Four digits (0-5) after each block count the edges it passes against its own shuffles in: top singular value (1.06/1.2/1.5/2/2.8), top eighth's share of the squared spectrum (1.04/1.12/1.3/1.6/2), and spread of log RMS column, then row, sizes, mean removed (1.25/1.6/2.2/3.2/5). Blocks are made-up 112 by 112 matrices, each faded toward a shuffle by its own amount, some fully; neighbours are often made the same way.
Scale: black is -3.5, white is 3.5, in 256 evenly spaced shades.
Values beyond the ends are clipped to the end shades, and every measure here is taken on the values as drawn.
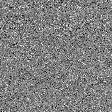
0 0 0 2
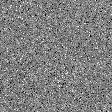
0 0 0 0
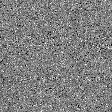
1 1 0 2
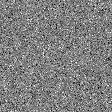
0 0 0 0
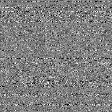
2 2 0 4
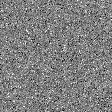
0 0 0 0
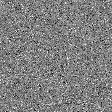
0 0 0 0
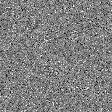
0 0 0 0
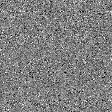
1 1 0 2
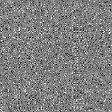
4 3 2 2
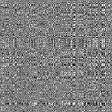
5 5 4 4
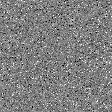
2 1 0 0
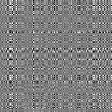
5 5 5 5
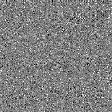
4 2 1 1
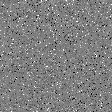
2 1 0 0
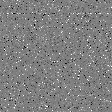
2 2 0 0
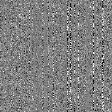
2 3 4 0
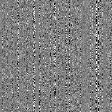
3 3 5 0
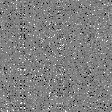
4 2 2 1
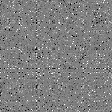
4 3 1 2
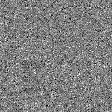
3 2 1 1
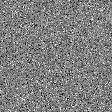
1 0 0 0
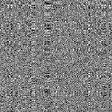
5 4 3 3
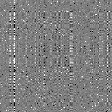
5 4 3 2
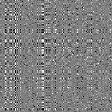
5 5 4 3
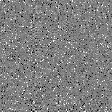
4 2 1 1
